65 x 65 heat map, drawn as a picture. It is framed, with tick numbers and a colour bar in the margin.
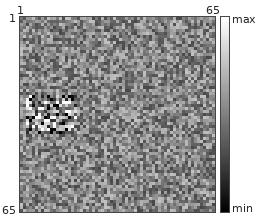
Fine speckle covers the field. The middle left is the roughest part. Neither half mirrors the other. No regular stripes run through it. On average the colour sits 50% of the way up the scale. No overall slope runs across the table. An odd patch, rougher than its surroundings, sits in the middle left.
